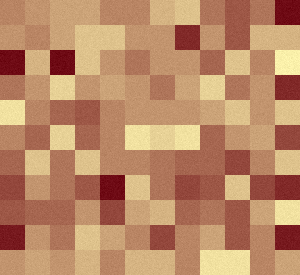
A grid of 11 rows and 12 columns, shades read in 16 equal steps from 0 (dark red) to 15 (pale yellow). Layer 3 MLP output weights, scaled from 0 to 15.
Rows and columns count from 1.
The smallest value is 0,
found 4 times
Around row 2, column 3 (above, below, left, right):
10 0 8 12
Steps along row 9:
up same up down up up down up down up up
